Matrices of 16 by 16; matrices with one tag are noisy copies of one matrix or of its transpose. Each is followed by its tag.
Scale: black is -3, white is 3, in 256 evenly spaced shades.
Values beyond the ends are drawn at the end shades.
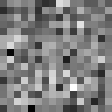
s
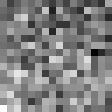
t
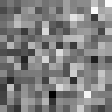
t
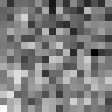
t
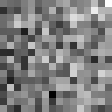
t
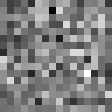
s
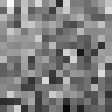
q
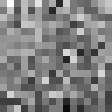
q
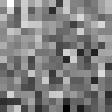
q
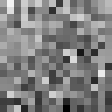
q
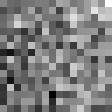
t
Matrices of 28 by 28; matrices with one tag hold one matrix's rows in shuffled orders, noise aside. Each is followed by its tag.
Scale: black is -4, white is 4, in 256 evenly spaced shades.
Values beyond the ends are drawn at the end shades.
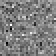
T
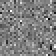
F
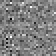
T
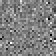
F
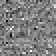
T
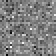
T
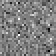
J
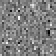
J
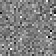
F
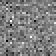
T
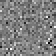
F
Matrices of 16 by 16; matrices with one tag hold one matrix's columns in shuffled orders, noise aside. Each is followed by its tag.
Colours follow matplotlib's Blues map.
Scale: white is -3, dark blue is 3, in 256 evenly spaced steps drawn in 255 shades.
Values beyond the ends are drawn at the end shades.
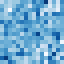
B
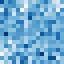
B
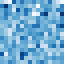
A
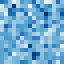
A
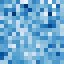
A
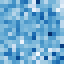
B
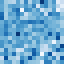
B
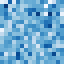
A
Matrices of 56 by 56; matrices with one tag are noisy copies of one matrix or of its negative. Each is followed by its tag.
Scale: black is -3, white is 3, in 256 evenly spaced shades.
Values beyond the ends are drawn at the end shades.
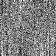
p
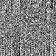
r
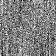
p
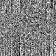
r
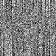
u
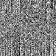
r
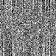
u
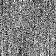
p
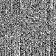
r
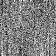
p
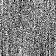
p
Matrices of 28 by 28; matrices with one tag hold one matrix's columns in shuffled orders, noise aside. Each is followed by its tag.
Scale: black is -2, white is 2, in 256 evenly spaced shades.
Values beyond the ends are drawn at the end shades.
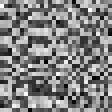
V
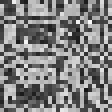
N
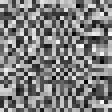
V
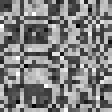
N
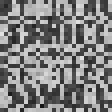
N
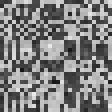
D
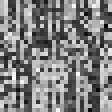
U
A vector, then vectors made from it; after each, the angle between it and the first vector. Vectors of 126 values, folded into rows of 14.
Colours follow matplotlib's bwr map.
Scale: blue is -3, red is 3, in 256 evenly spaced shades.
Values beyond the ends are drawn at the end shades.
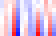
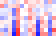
nearly opposite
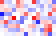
orthogonal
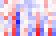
nearly parallel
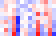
nearly parallel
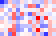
partly aligned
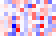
partly opposed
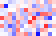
partly opposed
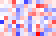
partly aligned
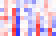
nearly parallel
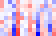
nearly opposite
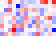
partly aligned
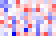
partly opposed
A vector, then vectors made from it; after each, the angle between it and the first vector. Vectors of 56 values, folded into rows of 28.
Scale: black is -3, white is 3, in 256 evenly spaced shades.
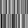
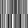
partly opposed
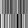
partly opposed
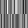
partly aligned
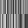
partly opposed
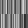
partly opposed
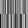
partly opposed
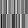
nearly parallel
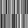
nearly parallel
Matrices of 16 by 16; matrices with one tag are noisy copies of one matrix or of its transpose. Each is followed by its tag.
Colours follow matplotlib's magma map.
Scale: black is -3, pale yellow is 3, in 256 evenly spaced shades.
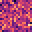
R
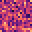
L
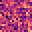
L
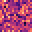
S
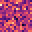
S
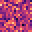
S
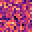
S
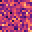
L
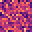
R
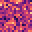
S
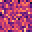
R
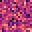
L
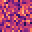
S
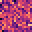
R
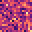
L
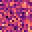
L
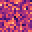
S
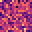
R
